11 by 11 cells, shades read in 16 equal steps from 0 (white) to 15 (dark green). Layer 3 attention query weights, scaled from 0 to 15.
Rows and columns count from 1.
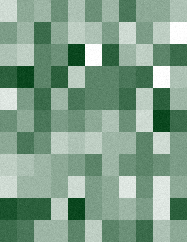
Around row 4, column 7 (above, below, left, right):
13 10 10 11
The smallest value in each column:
2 4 6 4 3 0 5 2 3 0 0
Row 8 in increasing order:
4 5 6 6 7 8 8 9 9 10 10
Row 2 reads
8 6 12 7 4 5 8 3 8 4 0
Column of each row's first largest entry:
8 3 5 2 10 10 2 6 9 5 1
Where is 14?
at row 10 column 1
